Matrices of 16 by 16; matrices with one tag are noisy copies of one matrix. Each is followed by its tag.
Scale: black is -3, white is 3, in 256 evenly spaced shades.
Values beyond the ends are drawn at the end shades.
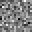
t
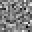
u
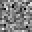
u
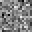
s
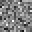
t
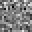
u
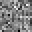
s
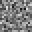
u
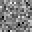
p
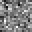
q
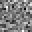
u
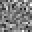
u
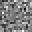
u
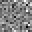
u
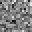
u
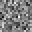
p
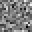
u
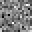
s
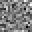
u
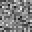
t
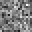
s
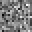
s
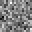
p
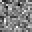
q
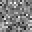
p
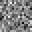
p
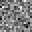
t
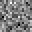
p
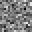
u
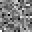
s
